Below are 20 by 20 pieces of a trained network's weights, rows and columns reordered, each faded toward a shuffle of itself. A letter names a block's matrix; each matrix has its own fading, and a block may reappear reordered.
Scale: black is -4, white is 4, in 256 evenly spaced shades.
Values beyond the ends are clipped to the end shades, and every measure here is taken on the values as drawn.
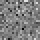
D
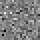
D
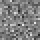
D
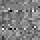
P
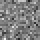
D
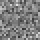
D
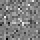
D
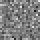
D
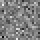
D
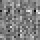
P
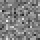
D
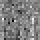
P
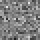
D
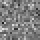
D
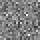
D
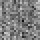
P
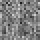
P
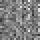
P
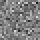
D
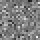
D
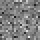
D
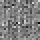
P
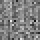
P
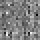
P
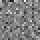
D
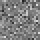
D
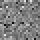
D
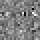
P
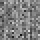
P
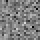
D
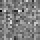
P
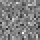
D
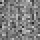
P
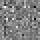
P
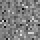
D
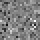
D
